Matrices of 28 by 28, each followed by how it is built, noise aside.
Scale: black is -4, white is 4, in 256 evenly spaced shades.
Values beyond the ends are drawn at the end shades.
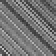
Toeplitz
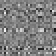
low rank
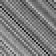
Toeplitz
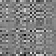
low rank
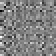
low rank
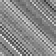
Toeplitz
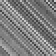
Toeplitz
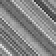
Toeplitz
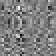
low rank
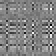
low rank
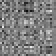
low rank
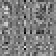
low rank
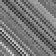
Toeplitz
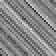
Toeplitz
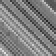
Toeplitz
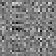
low rank
